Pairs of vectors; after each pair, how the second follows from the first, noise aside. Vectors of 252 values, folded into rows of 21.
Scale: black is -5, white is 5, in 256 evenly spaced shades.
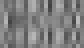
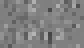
partly zeroed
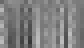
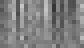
reversed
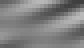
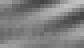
negated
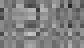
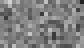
shuffled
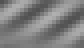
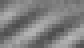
reversed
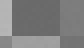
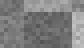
reversed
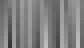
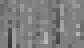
partly zeroed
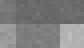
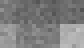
copied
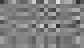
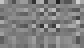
negated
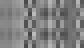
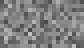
shuffled
